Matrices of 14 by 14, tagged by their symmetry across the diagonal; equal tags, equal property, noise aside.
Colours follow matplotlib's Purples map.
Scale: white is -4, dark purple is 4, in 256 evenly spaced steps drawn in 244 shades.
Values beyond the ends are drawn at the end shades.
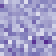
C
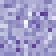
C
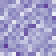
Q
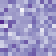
C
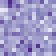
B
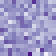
C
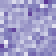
Q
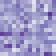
B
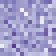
C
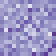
Q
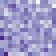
B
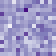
B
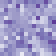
B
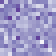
Q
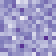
C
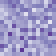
B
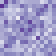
Q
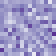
B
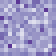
Q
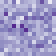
C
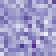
B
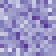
Q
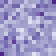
Q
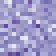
C
